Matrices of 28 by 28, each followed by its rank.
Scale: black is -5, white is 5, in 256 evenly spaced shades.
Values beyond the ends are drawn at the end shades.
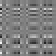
one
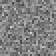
full rank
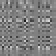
two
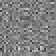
five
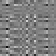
two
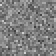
full rank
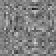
five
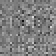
five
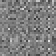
five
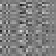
two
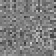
five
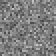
full rank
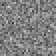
full rank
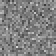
full rank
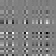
one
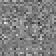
five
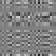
two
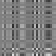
one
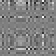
two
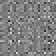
five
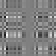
one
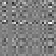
two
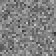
full rank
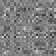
five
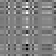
one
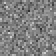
full rank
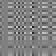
one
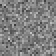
full rank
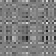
two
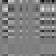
one
